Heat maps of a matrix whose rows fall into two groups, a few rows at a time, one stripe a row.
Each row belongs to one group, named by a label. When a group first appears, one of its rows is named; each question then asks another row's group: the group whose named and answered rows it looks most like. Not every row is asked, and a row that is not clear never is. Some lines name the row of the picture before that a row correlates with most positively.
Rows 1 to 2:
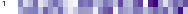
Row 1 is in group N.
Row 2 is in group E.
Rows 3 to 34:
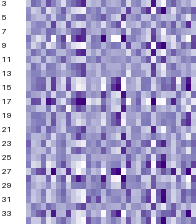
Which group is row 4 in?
N
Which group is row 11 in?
N
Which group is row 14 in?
E
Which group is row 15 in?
E
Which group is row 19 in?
E
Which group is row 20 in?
E
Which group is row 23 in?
N
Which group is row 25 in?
N
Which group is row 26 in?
N
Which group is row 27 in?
E
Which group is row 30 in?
N
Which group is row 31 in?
N
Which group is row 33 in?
E
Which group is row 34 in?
N
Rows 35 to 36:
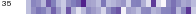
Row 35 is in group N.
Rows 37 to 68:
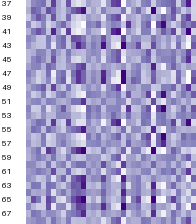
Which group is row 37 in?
E
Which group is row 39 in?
E
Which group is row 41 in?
E
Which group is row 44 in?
E
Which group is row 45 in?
E
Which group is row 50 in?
N
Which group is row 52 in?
N
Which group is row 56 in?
N
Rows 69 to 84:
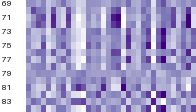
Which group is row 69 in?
N
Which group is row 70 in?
E
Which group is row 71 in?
E
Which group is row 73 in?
N
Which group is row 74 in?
N
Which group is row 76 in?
E
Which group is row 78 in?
E
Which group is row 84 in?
N
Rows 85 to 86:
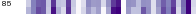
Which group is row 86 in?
E
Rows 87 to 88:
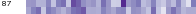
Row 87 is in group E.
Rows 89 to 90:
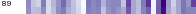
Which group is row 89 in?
N
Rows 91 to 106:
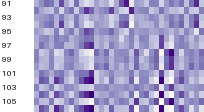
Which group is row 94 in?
E
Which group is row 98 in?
N
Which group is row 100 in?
N
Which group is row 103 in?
N
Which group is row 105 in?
N
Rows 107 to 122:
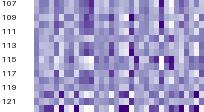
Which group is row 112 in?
N
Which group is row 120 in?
E
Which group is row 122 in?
E
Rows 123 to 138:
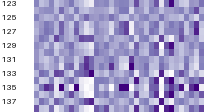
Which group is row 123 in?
N
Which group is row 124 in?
E
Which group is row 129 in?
N
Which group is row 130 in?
N
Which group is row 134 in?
N
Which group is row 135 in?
E
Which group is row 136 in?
N
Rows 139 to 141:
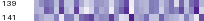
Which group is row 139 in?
E
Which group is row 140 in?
E
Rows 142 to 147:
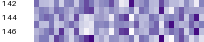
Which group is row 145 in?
N
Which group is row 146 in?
E
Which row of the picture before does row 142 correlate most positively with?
141
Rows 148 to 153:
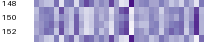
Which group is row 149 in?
E
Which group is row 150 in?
E
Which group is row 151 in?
E
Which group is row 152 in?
E
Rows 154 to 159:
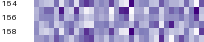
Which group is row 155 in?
E
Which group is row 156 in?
E
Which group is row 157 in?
N
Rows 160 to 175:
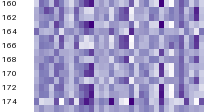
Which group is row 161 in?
E
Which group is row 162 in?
E
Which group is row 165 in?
E
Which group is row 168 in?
E
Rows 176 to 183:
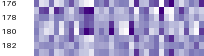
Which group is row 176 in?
N
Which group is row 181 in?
N
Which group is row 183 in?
N
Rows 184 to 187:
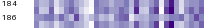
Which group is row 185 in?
N
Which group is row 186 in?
E
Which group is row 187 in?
N
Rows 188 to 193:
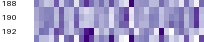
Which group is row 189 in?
E
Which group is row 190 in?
E
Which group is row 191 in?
E
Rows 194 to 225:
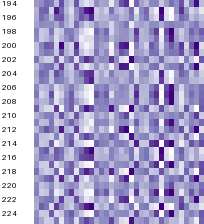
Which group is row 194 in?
E
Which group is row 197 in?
E
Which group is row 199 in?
N
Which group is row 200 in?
E
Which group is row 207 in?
N
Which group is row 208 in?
N
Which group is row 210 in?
E
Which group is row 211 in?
N
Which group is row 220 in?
N
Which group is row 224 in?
N
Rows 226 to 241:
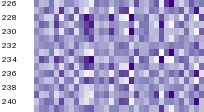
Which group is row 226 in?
N
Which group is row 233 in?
N
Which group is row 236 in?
E
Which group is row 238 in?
E
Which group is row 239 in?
N
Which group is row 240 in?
E
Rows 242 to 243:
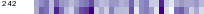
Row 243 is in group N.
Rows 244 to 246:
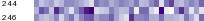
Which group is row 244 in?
N
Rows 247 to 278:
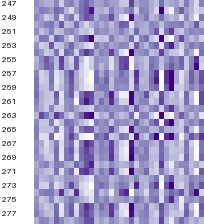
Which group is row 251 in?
N
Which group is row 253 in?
N
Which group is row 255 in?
E
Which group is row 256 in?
E
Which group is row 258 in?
N
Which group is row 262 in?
N
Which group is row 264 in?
N
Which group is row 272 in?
N
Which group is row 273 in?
N
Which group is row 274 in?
E
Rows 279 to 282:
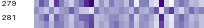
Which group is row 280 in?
N
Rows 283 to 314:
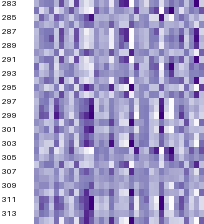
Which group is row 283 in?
E
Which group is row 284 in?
N
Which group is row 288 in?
E
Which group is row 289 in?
E
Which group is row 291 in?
E
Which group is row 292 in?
N
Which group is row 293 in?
N
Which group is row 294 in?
E
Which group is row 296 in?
E
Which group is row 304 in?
N
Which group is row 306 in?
E
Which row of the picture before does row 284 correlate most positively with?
280
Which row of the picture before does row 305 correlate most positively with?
280
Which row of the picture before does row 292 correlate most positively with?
280
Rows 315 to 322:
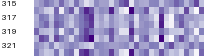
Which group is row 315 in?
E
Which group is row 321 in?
N
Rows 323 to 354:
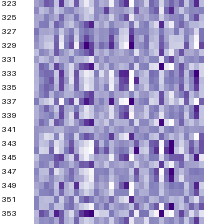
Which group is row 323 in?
E
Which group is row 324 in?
N
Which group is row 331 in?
N
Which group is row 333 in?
E
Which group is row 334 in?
E
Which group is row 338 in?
E
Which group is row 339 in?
E
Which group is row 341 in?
N
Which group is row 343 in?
N
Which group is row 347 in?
N
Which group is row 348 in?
N
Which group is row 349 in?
E
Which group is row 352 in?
N
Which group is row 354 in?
E
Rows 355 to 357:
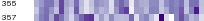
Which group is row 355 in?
E
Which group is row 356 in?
E
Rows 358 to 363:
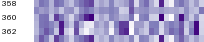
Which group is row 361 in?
E
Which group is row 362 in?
E
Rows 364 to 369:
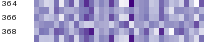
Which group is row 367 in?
E
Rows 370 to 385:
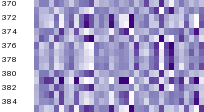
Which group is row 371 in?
N
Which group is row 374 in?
E
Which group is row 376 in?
N
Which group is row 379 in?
N
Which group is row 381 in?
E
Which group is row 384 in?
E
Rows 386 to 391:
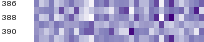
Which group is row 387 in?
E
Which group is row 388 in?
N
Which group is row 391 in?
N
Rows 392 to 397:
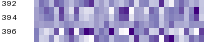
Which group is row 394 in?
E
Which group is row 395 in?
N
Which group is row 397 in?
N
